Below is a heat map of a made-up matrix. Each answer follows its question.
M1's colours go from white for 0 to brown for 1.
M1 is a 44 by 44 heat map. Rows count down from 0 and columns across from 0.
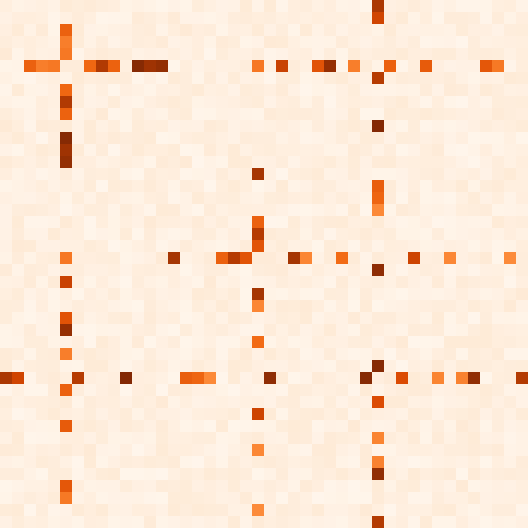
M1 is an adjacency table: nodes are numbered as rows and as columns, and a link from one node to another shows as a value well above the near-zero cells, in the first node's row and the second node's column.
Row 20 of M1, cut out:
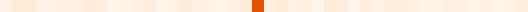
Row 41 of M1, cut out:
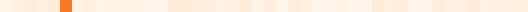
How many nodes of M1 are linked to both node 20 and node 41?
0
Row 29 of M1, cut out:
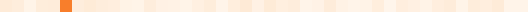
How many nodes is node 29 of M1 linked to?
1
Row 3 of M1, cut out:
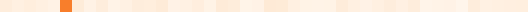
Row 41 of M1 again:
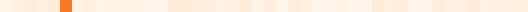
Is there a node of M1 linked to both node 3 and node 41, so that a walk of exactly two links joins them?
yes
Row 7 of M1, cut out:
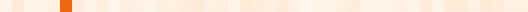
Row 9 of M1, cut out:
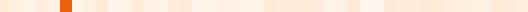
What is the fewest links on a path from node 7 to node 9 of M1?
2
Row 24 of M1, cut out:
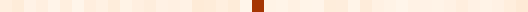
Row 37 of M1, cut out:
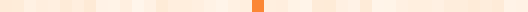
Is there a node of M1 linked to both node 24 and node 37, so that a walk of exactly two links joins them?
yes
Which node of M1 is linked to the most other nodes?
node 5
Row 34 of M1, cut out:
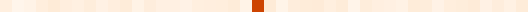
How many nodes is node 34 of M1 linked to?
1
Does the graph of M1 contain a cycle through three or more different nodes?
no
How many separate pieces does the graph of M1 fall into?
2
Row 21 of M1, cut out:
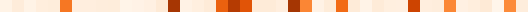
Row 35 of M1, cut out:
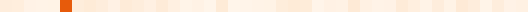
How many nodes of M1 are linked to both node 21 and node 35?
1
